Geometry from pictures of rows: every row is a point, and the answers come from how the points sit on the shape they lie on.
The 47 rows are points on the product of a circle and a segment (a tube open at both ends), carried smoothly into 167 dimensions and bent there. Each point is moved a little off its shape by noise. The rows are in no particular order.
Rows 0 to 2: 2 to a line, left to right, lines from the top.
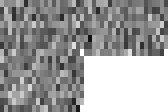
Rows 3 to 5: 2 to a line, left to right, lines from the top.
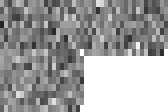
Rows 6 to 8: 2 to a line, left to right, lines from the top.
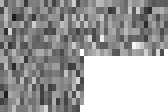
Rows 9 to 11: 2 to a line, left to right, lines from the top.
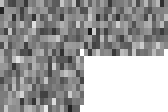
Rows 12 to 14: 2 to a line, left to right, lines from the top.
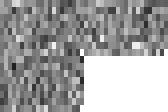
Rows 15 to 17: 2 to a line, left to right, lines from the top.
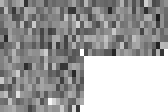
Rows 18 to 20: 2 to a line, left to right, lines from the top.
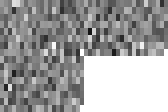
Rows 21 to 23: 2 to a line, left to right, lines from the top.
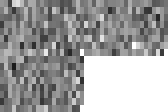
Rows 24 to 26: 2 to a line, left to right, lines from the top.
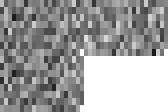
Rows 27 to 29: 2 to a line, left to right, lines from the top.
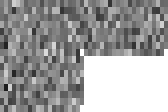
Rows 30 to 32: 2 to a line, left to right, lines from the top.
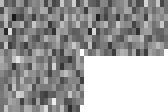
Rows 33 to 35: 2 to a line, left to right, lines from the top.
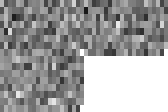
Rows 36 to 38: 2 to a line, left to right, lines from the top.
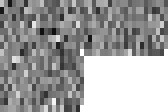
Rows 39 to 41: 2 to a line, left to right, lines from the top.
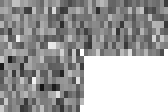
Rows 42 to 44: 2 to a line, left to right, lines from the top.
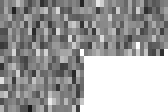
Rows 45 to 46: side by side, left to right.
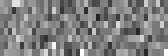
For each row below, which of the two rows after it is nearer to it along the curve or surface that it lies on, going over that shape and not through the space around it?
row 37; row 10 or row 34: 10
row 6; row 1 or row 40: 1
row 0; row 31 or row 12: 31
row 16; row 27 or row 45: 45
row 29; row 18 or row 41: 41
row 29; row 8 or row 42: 8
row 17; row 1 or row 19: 19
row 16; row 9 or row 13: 13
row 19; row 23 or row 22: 22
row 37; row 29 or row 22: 29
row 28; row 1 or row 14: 1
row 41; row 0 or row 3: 3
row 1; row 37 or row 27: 37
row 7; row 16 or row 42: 16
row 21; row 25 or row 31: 31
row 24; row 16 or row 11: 11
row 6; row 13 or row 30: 30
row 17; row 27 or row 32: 32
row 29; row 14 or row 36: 36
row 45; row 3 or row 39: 39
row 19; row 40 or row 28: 28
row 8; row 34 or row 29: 29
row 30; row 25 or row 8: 8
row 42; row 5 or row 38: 38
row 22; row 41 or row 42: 41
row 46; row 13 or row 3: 3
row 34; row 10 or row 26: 26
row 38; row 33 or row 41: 33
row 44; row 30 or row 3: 30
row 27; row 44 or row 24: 24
